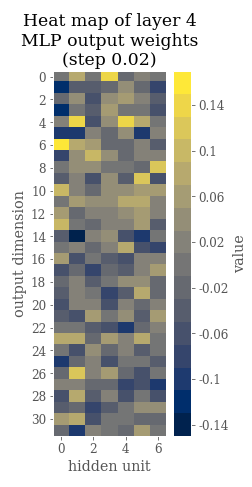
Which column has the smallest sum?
0
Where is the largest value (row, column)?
6 0
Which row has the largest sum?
4
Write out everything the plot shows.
Title: Heat map of layer 4 MLP output weights (step 0.02)
x-axis: hidden unit, ticks 0 2 4 6
y-axis: output dimension, ticks 0 2 4 6 8 10 12 14 16 18 20 22 24 26 28 30 (0 at the top)
Colour bar: value, ticks -0.14 -0.1 -0.06 -0.02 0.02 0.06 0.1 0.14
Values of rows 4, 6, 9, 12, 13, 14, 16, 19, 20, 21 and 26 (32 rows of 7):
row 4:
0.02 0.14 -0.06 0.04 0.14 0.08 0
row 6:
0.16 0.08 0.06 -0.02 -0.02 0.02 -0.04
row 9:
-0.04 0.02 -0.06 0.04 -0.04 0.12 -0.06
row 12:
0.06 -0.02 0.02 0.02 0.04 0.06 0.02
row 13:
0.1 0 -0.02 0.02 0.02 0.06 -0.04
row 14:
-0.04 -0.14 0.02 0.04 -0.06 -0.1 0
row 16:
0.06 -0.06 0 -0.04 -0.06 0.02 0.02
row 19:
-0.04 0.02 0 -0.08 -0.04 0.08 -0.02
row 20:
-0.06 0.02 0.02 -0.06 0.02 -0.02 0.02
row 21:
-0.04 -0.06 0.06 0 0.04 -0.04 0.06
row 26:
-0.02 0.12 0.02 0.06 -0.02 -0.06 0
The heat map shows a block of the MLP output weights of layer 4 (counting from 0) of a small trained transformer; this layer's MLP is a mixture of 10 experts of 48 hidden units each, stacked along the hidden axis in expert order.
